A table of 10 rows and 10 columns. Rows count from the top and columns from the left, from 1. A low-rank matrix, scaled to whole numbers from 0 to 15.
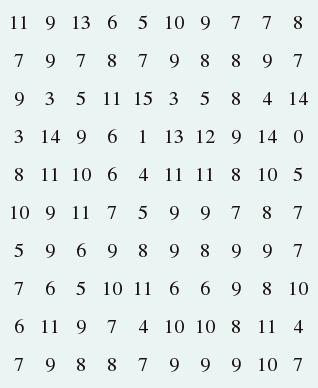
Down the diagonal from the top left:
11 9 5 6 4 9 8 9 11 7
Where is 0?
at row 4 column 10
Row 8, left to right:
7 6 5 10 11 6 6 9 8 10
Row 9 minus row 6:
-4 2 -2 0 -1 1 1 1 3 -3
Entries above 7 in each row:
6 6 5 6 7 6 7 5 6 7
